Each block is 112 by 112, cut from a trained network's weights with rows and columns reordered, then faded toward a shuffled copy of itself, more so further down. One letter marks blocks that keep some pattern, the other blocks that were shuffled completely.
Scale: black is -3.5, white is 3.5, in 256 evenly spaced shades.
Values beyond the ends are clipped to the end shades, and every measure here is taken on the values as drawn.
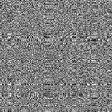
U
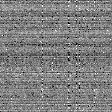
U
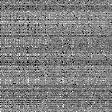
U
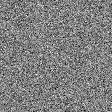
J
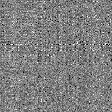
U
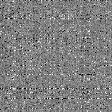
U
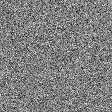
J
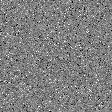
J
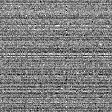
U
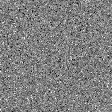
J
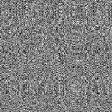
U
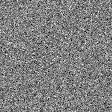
J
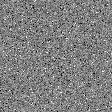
J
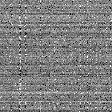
U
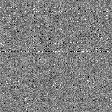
U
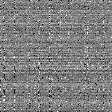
U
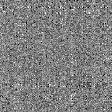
U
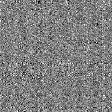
U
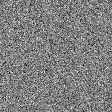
J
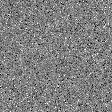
J
